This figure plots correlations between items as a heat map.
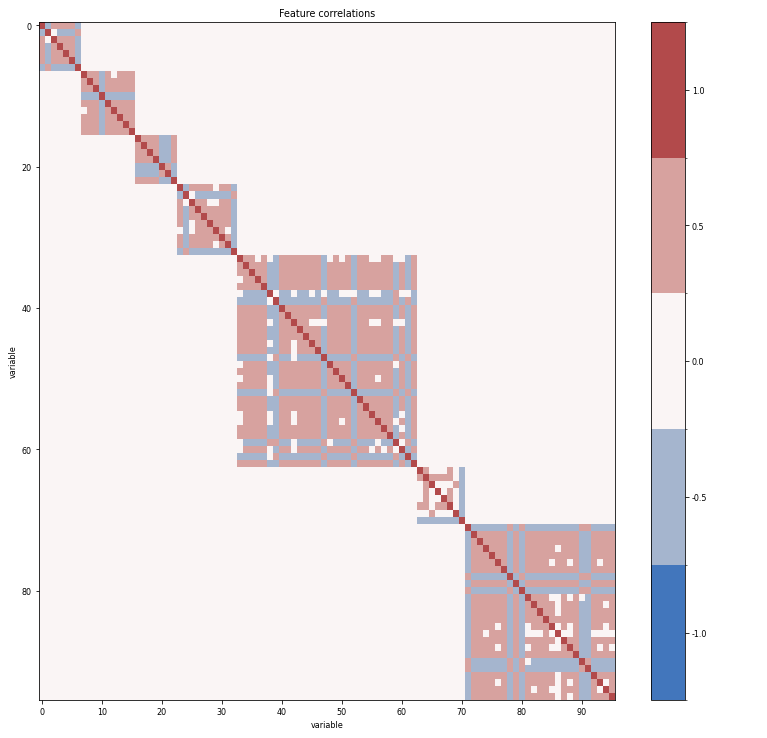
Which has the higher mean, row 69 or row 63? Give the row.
63
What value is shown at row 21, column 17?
-0.5
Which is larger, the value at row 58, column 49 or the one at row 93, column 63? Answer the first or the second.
the first
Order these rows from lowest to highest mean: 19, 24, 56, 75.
24, 19, 75, 56
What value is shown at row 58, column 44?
0.5
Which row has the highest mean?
51
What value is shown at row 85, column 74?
0.5
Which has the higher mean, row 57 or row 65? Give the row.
57
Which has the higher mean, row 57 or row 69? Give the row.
57
